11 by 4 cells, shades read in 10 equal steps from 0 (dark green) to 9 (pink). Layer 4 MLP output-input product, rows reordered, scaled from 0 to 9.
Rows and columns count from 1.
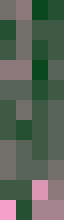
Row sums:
10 9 9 13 9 11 8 12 14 17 22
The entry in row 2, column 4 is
2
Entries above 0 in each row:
3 4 4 3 4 4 4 4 4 4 4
